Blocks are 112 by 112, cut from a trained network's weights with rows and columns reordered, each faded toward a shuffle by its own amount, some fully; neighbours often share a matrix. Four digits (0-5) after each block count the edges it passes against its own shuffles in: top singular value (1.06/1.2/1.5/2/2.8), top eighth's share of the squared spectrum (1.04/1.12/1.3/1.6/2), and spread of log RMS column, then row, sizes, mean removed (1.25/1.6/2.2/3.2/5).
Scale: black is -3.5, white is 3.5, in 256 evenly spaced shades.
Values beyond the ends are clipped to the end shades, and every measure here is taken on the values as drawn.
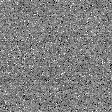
1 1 0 0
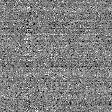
3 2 2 0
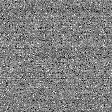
2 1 1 0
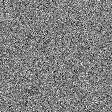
0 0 0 0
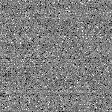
2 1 1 0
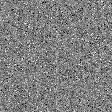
0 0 0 0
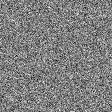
0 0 0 0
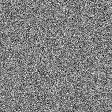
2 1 0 0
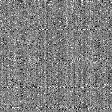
3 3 0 3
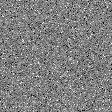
0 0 0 0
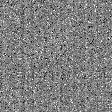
2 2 0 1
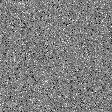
0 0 0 0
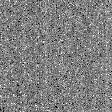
2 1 0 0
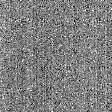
3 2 0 2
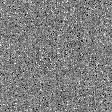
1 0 0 0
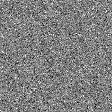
2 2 1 0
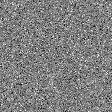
1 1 0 0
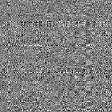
4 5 3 3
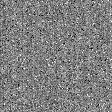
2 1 0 1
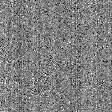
3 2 0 2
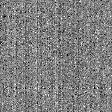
3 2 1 2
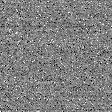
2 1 0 0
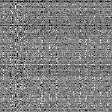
4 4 4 2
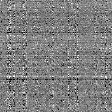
4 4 4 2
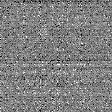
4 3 3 1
